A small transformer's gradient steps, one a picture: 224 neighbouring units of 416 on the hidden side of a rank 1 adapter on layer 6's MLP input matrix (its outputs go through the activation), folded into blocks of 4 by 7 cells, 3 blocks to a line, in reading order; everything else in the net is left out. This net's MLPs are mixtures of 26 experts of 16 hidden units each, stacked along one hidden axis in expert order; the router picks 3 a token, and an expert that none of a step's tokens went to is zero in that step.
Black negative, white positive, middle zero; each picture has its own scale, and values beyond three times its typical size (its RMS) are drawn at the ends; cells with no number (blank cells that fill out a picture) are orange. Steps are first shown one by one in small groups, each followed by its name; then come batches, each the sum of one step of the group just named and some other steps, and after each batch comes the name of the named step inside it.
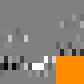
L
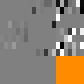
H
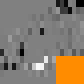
L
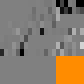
H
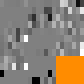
H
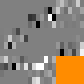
L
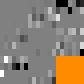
H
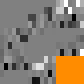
L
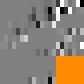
H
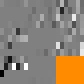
H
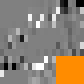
L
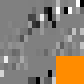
H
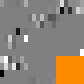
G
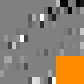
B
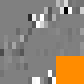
B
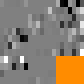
G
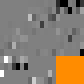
B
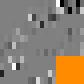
B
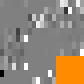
G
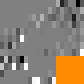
B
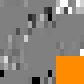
G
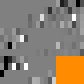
B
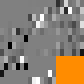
B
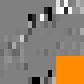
B
